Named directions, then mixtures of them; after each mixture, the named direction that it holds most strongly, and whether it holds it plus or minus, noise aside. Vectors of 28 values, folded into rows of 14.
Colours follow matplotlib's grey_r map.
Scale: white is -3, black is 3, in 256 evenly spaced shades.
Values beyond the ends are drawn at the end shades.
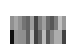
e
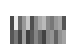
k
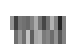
e, minus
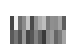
k, plus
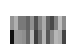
e, plus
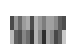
e, minus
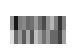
e, minus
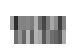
e, minus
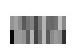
e, plus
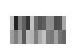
k, minus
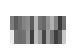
e, minus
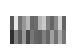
k, plus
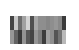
k, plus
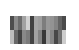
e, minus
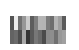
k, plus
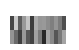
k, plus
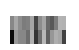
e, plus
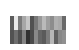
k, plus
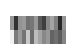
e, minus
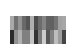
e, plus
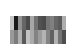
k, minus
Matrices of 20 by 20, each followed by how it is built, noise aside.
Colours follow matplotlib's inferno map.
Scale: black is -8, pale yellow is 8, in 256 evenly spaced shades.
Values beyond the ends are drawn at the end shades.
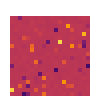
sparse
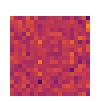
low rank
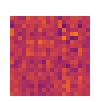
low rank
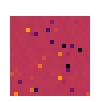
sparse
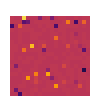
sparse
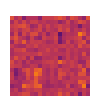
low rank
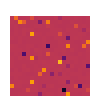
sparse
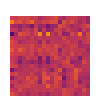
low rank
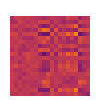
low rank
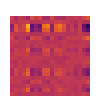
low rank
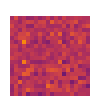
low rank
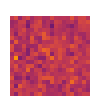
low rank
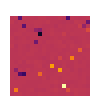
sparse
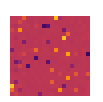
sparse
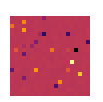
sparse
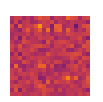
low rank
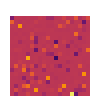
sparse
